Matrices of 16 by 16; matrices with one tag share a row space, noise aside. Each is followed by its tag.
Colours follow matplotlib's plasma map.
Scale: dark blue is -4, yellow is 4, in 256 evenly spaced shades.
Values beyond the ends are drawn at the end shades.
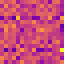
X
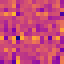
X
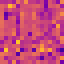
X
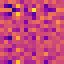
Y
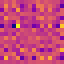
X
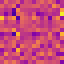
X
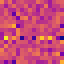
X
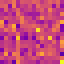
X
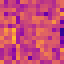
X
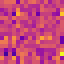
X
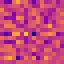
Y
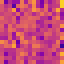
X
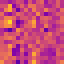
Y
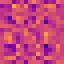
Y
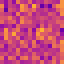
X
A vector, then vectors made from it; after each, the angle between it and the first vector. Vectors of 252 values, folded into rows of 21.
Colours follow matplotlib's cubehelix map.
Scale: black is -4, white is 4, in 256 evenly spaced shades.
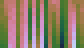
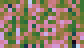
partly opposed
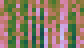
nearly opposite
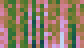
nearly opposite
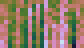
nearly opposite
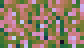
partly aligned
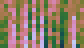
nearly parallel
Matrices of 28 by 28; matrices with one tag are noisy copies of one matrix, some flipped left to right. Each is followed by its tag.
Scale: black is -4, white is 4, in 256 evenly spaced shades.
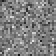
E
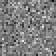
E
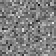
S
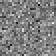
S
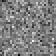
E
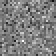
E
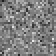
E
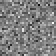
S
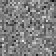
E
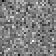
E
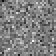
E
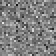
S
